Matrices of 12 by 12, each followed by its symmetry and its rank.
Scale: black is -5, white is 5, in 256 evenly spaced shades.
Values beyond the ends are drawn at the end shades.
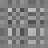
symmetric, rank one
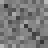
symmetric, full rank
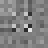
symmetric, rank two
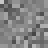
symmetric, full rank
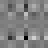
neither, rank one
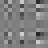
neither, rank one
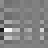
neither, rank one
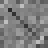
symmetric, full rank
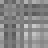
symmetric, rank one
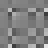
symmetric, rank one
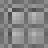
symmetric, rank one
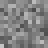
neither, full rank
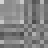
symmetric, rank two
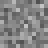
neither, full rank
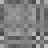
symmetric, rank two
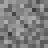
symmetric, full rank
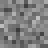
neither, full rank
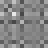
symmetric, rank two
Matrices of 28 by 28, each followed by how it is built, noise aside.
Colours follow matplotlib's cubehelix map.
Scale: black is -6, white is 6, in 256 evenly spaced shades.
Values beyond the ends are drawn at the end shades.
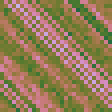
Toeplitz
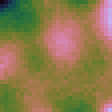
smooth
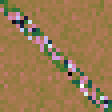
banded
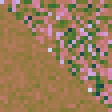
upper triangular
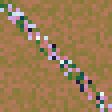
banded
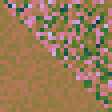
upper triangular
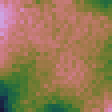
smooth
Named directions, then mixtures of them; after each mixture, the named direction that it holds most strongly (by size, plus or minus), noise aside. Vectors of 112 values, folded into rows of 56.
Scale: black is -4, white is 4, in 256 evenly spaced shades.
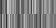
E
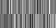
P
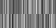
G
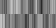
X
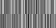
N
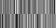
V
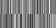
P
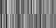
E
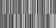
P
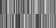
E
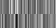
V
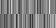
P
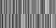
G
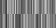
E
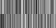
N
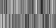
X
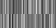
G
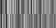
E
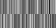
P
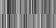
E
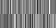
P
